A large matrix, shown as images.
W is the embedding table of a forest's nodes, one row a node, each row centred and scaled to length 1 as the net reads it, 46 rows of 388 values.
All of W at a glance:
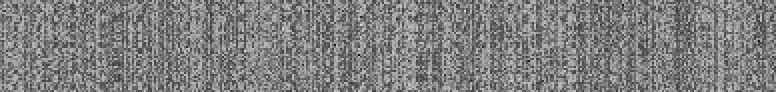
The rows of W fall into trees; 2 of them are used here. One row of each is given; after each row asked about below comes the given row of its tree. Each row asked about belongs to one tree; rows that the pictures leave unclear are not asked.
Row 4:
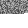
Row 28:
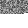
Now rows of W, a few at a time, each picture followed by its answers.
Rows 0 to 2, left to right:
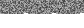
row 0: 28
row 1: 28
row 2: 4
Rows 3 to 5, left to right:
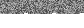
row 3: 4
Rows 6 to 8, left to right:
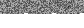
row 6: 4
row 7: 28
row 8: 28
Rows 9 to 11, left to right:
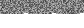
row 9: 28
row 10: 28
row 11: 4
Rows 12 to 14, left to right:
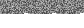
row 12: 4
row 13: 4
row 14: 4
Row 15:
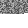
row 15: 4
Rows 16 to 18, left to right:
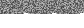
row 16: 28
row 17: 4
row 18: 4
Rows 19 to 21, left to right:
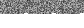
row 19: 4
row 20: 28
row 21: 4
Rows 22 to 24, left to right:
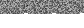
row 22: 4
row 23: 4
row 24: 28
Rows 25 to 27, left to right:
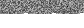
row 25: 28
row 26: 28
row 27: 4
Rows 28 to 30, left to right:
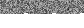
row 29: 4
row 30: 28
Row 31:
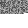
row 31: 28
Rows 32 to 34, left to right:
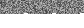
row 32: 28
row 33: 4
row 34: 28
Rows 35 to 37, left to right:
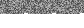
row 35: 4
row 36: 4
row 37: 28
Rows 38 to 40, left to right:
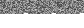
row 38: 28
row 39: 28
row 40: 28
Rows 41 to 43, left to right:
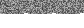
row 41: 4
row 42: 4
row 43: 4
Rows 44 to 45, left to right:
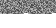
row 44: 4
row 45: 28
